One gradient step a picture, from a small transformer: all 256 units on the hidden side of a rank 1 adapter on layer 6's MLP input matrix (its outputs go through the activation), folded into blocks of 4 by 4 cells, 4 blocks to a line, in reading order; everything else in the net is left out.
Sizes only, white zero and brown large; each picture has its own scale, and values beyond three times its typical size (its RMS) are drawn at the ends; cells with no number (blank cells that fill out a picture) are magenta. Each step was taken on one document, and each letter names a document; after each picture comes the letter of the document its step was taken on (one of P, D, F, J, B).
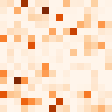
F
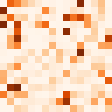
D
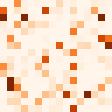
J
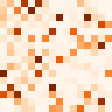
F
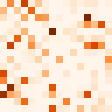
F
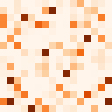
J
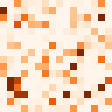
J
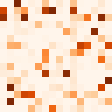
J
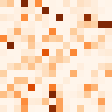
F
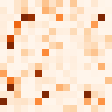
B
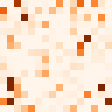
J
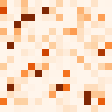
B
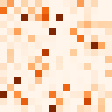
F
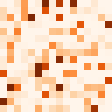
B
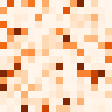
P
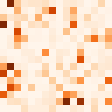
D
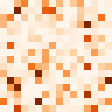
B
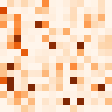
D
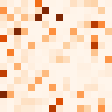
F
